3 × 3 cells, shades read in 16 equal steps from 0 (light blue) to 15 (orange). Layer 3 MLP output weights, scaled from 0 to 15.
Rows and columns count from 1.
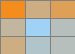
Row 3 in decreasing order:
8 4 3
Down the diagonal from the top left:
15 0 4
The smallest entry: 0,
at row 2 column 2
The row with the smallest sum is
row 2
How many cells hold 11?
1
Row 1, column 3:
11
